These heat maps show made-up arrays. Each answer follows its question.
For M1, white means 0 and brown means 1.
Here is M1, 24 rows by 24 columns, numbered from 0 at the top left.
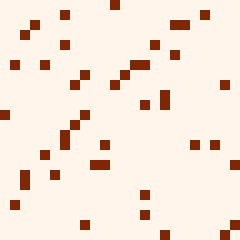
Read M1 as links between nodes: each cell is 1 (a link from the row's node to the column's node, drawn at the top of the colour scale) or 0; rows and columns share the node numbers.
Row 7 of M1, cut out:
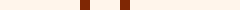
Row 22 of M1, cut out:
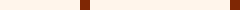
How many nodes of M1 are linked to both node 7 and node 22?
1
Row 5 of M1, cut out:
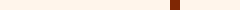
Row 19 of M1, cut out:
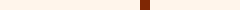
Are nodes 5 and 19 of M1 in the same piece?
no
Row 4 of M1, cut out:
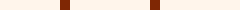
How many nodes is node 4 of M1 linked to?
2
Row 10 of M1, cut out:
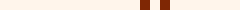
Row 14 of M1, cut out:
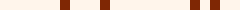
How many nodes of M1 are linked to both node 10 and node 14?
0
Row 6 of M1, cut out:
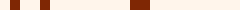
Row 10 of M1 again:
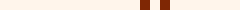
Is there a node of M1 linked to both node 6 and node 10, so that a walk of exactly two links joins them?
yes
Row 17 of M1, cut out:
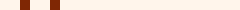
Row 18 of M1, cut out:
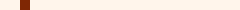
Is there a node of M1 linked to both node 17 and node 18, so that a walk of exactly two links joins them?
yes
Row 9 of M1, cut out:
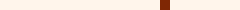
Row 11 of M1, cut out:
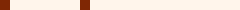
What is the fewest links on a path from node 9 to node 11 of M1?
5
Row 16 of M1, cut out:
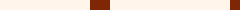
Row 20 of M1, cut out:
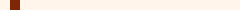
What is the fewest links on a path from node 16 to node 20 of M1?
5
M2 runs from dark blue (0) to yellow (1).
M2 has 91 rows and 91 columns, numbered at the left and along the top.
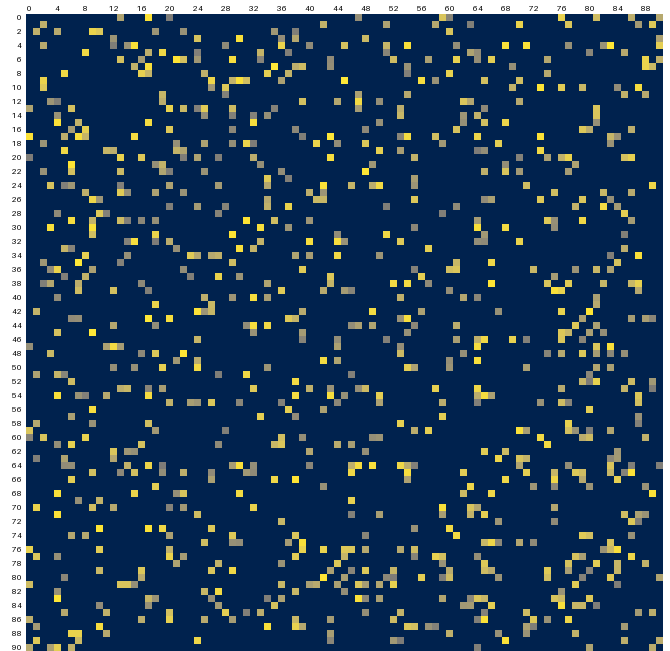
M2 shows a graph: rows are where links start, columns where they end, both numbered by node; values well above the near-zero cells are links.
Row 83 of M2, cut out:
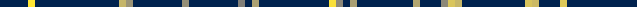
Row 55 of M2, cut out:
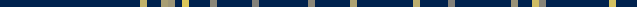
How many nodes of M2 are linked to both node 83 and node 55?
6
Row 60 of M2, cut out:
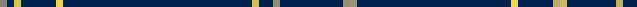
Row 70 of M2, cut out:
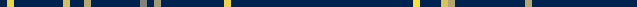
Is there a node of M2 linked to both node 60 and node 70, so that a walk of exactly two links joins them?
no
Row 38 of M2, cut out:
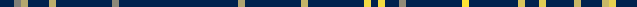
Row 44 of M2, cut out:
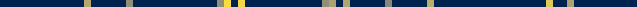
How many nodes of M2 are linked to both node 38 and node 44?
1
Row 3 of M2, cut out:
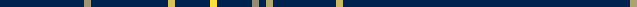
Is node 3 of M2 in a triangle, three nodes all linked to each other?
no
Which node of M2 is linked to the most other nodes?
node 64
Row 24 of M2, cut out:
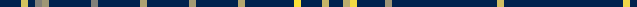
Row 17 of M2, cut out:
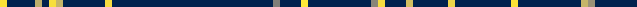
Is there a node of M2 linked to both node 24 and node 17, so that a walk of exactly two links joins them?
yes
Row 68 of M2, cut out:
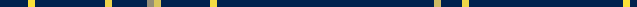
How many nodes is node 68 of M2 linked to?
8
